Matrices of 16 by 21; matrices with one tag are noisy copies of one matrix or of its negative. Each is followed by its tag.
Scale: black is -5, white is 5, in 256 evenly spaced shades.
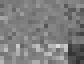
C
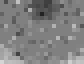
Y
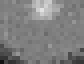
Y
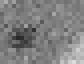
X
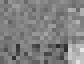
C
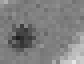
X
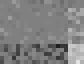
C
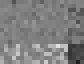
C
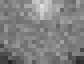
Y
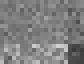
C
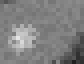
X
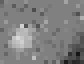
X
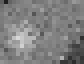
X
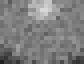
Y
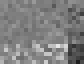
C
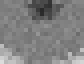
Y
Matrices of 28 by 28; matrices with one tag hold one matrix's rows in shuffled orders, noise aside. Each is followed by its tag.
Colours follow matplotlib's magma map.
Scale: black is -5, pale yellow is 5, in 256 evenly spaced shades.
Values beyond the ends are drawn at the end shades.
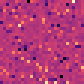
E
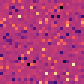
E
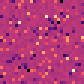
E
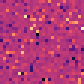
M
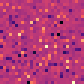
E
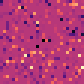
M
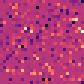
M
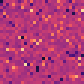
M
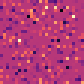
E
